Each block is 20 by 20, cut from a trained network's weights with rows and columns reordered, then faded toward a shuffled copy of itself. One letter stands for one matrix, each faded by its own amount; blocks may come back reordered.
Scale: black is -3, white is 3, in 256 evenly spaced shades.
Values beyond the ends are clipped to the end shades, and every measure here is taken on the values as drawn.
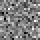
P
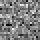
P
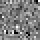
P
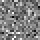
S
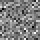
S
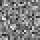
S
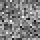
S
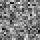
S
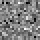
P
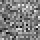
P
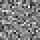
P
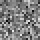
S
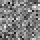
P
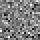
P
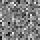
P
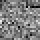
P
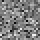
P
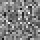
P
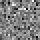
P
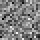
S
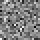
P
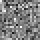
P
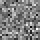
S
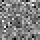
P
